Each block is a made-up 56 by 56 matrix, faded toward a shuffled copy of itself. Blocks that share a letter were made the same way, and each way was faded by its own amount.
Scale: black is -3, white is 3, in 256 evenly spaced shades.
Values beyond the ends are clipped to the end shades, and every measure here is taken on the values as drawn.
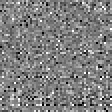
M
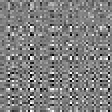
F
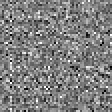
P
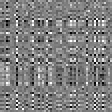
F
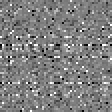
M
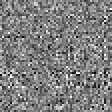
P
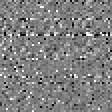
M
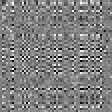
F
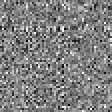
P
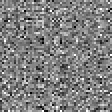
P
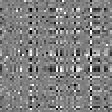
F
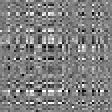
F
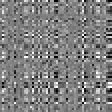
F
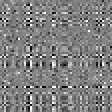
F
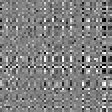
F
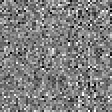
P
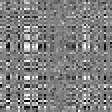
F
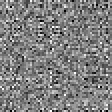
P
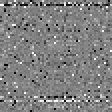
M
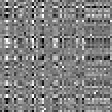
F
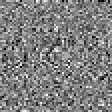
P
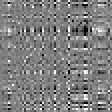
F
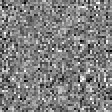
P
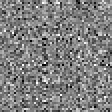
P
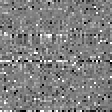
M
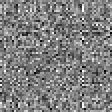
P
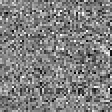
P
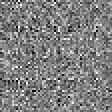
P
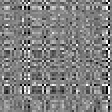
F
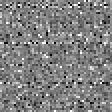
M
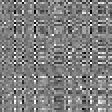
F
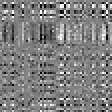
F
